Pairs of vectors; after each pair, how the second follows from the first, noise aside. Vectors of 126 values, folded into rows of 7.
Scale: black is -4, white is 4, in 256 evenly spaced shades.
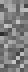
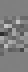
partly zeroed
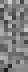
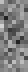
shuffled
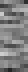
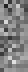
shuffled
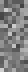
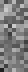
sign-scrambled
